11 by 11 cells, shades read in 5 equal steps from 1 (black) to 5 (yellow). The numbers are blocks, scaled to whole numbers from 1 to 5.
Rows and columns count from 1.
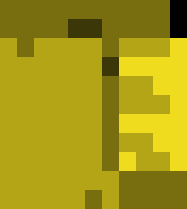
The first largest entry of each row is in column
1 1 11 8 10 11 8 10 8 1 1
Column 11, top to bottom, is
1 1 5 5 5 5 5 5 5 3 3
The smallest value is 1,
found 2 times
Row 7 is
4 4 4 4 4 4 3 5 5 5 5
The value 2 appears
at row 2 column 5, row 2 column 6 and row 4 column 7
